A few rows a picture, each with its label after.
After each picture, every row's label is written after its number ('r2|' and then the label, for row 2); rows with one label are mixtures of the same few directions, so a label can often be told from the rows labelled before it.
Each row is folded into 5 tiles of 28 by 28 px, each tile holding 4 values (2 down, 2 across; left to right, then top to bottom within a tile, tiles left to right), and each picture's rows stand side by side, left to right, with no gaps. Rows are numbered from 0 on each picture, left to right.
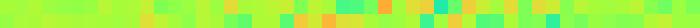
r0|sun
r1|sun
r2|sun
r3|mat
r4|sun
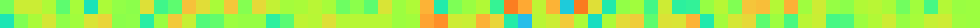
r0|sun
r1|mat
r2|sun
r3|sun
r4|mat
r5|mat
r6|sun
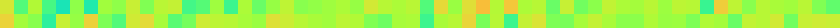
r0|mat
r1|mat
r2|sun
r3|mat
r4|mat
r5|mat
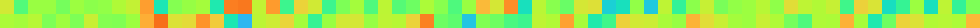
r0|mat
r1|sun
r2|mat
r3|sun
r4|mat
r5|sun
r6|mat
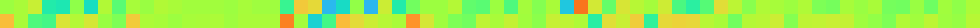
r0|mat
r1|mat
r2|mat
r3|mat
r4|mat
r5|mat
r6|mat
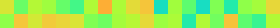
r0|sun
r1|mat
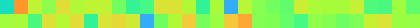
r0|mat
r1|sun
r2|sun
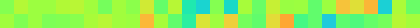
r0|sun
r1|mat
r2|sun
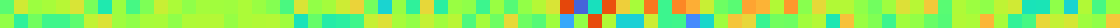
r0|sun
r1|mat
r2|sun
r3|mat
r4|mat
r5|mat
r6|sun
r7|mat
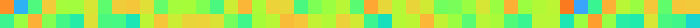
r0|mat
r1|sun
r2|sun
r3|sun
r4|mat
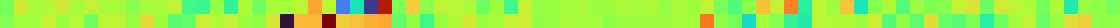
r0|mat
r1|mat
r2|sun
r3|sun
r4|sun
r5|sun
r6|mat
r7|sun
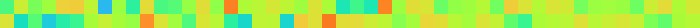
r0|sun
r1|sun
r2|sun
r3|sun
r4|sun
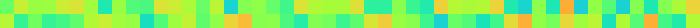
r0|sun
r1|sun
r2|sun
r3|sun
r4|mat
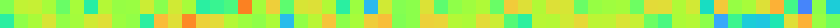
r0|sun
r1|sun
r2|sun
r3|sun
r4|sun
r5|sun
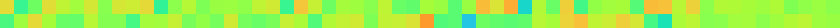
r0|mat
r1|mat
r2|mat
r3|sun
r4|sun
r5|sun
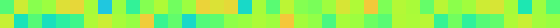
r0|sun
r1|sun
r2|sun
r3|sun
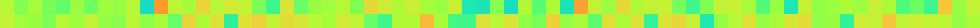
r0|mat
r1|mat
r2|sun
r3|mat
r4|mat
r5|sun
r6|sun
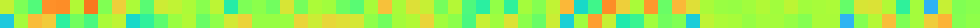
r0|mat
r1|sun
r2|sun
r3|mat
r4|mat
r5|sun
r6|sun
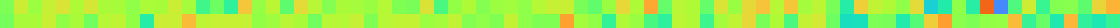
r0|mat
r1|sun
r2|mat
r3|mat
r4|sun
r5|mat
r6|sun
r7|mat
